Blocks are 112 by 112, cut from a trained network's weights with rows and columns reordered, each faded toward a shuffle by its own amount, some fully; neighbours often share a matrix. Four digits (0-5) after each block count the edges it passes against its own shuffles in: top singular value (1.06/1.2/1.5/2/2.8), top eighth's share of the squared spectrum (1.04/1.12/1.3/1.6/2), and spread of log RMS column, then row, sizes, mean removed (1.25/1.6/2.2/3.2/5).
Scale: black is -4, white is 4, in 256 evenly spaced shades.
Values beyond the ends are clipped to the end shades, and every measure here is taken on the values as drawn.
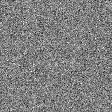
2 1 0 0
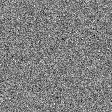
0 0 0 0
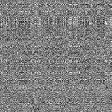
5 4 2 3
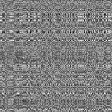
5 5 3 4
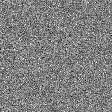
0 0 0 0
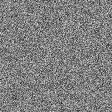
2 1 0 0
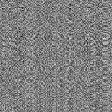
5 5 2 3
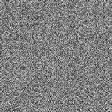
4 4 1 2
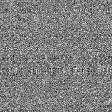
4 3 1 2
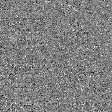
3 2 0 1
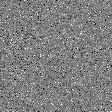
2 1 0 1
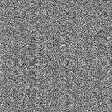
4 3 1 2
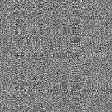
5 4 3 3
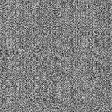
4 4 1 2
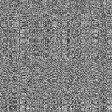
4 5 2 3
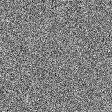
3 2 0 0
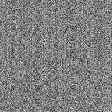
4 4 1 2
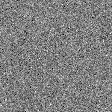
0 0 0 0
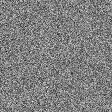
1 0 0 0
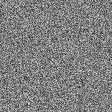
0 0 0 0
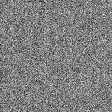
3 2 0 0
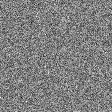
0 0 0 0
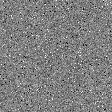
2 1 0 0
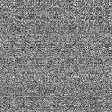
4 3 1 2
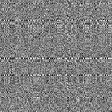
5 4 1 3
